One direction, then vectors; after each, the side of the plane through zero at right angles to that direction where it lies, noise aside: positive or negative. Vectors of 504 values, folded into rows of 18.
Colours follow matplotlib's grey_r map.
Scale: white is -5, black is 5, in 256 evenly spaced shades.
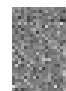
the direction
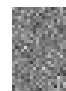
negative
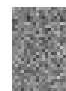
positive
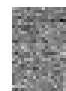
positive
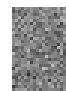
negative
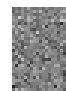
negative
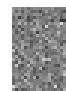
positive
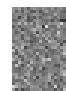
positive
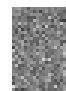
positive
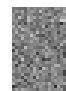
negative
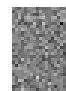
negative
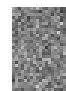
positive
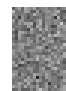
positive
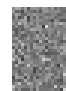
positive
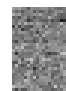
positive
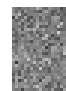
positive
